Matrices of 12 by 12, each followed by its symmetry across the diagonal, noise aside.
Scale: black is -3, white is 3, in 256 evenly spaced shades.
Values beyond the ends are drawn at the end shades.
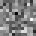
neither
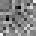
symmetric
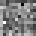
antisymmetric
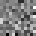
antisymmetric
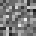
symmetric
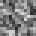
antisymmetric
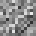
symmetric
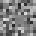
antisymmetric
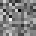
antisymmetric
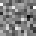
neither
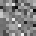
neither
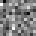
antisymmetric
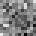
symmetric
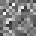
symmetric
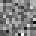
antisymmetric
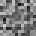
symmetric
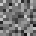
symmetric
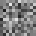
antisymmetric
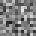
antisymmetric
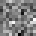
antisymmetric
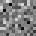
symmetric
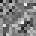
symmetric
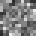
symmetric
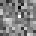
neither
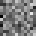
neither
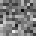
neither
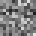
neither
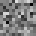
neither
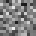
neither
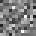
neither
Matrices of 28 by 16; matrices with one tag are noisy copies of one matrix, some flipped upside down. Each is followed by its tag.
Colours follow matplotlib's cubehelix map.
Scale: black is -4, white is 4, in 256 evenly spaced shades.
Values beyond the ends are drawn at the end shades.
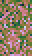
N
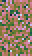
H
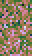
N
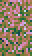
N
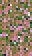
H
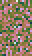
H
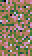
H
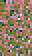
H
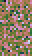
H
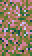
N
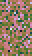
H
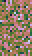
H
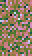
H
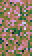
N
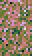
N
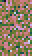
H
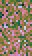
N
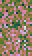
N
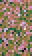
N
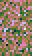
N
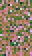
H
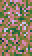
N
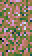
N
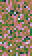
H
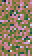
H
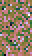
H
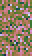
H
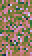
H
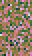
H
